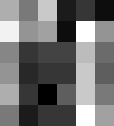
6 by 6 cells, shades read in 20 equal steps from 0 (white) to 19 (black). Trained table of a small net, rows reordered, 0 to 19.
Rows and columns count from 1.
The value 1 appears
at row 2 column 1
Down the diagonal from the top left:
6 8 14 15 4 7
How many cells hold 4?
3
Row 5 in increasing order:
4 6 10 12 15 19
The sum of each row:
70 42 68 70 66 64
